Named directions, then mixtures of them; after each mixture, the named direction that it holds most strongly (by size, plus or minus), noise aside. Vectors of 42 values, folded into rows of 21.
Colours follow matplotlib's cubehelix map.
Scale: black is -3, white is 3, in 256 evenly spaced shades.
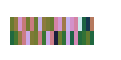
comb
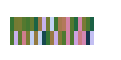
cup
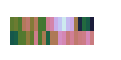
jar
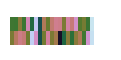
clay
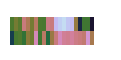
jar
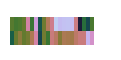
jar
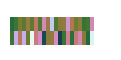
cup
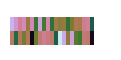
clay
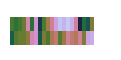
jar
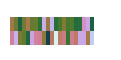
comb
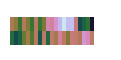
jar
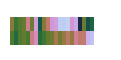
jar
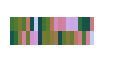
clay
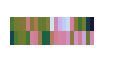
jar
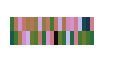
comb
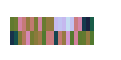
comb
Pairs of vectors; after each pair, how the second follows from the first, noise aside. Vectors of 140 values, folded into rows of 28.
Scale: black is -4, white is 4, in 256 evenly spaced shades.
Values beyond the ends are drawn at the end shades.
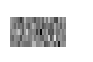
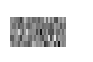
copied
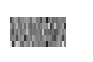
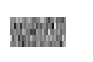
shuffled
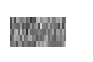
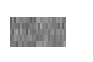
shrunk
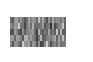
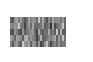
copied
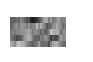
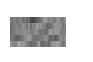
shrunk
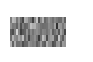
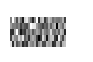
scaled up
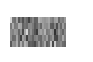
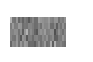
shrunk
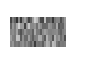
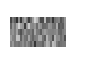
copied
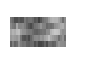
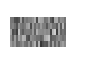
sign-scrambled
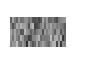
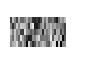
scaled up
